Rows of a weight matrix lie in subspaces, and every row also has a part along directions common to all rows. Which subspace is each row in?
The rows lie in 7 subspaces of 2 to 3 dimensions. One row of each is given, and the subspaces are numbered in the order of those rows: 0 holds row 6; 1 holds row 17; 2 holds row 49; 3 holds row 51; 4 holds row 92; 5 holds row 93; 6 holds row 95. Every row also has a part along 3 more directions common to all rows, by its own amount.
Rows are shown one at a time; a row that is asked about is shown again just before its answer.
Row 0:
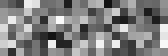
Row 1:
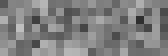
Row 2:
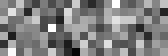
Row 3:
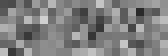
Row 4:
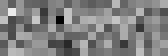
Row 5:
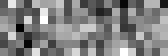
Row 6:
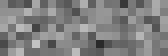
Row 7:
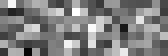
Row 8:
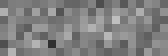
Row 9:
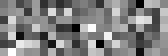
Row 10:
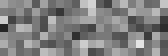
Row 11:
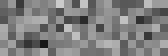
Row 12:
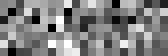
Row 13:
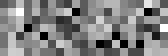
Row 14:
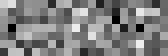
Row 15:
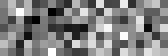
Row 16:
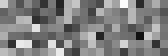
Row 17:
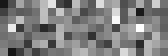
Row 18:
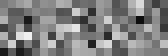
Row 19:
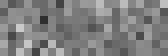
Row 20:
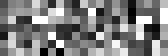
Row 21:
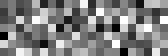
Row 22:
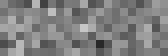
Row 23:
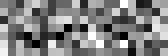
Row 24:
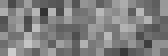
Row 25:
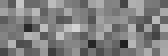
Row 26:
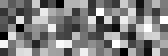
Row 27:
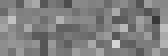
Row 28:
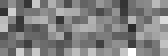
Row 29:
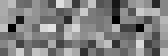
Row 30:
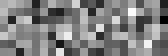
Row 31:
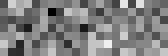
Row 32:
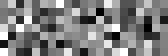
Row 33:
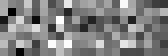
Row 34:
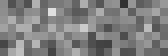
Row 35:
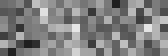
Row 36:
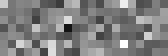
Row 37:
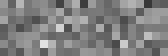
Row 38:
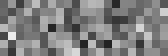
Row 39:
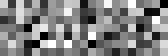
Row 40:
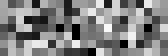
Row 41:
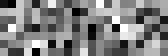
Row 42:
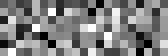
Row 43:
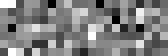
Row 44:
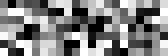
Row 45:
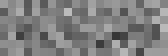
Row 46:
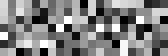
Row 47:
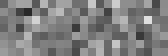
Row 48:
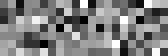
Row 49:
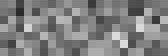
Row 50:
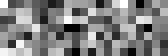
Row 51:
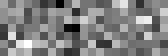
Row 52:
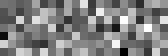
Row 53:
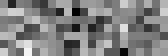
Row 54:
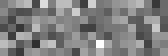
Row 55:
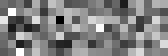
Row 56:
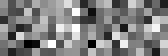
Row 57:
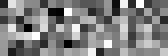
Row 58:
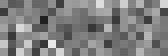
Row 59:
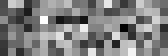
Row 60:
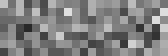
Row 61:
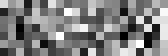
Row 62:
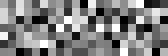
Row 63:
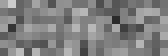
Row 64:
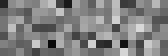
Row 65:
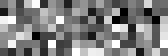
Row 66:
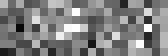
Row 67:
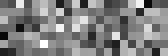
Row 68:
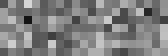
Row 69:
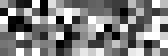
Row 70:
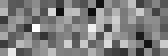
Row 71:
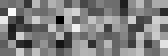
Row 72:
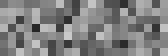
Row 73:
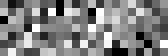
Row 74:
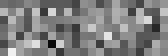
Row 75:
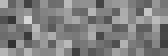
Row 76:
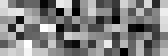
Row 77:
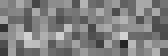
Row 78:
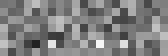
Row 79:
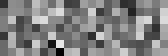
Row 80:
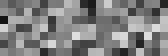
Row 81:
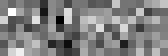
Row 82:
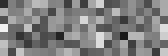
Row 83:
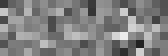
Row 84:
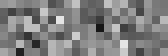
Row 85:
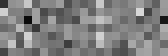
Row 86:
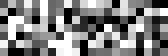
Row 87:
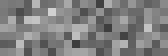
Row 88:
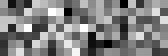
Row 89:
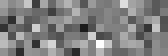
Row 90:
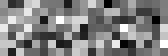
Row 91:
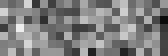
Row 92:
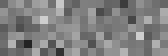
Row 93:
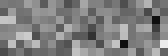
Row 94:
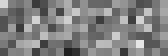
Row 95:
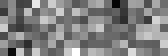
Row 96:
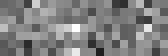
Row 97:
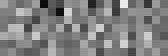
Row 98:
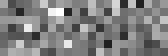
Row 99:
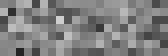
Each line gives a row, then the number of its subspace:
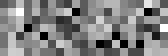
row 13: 2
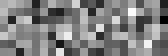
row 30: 4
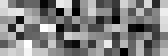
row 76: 1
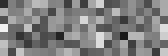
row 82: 5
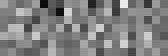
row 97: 0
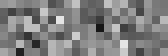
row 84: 6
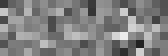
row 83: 2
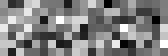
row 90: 5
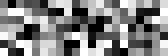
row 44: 1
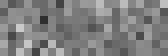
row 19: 4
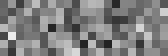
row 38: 6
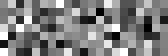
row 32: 3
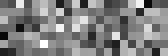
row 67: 3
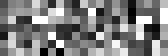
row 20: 4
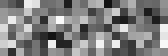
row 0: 5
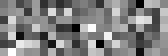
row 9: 4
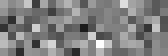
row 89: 0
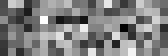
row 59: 5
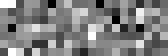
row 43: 1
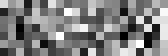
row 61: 2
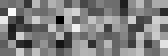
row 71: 6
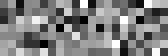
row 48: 3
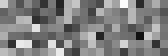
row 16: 4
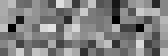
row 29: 1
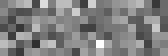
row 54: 0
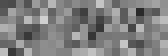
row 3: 1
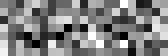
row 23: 5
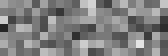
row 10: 2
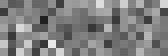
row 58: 4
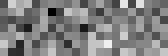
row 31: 0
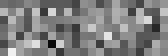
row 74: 4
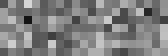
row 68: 5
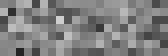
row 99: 6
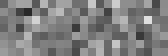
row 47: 0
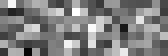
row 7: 1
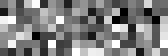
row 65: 5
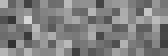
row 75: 5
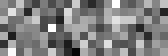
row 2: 6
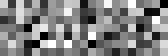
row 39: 2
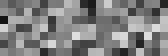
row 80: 2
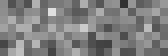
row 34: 0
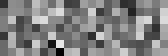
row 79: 4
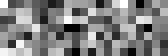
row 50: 5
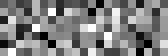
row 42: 4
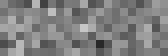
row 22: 0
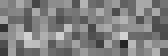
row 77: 5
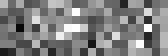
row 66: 2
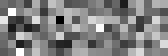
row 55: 6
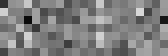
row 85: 5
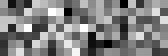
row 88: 0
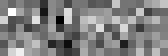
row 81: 6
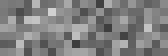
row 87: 0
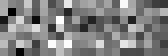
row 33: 6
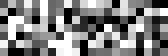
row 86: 6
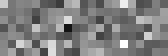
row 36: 3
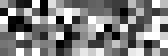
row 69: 6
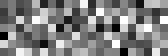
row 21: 3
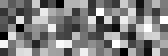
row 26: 3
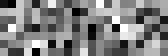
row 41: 1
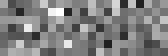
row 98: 0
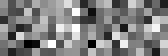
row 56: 2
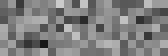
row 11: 3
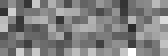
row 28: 6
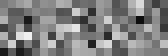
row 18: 5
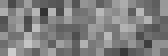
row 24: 4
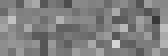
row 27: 5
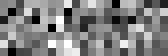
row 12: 6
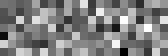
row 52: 3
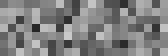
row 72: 1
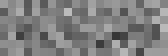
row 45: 2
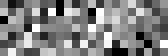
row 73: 4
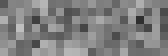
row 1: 2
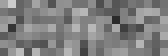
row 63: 1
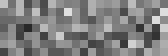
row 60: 2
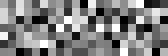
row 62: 3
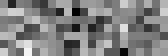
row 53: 1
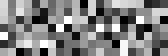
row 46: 3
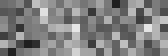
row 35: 3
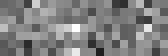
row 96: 0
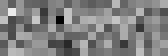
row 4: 6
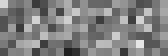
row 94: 2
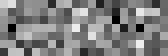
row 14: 1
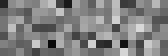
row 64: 1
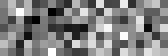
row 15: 0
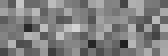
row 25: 2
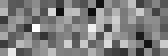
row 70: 4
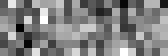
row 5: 4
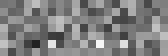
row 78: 5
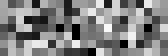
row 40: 0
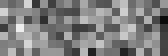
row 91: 2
